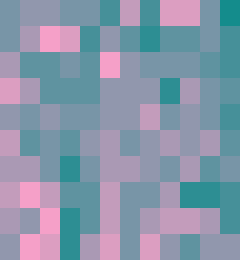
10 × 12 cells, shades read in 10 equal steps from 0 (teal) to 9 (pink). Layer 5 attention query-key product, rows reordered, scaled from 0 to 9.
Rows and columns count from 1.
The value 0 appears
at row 1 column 12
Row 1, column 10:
8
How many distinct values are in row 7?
5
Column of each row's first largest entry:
9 3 6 1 8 1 1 2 3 2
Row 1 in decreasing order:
8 8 7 5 5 4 4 4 4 2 2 0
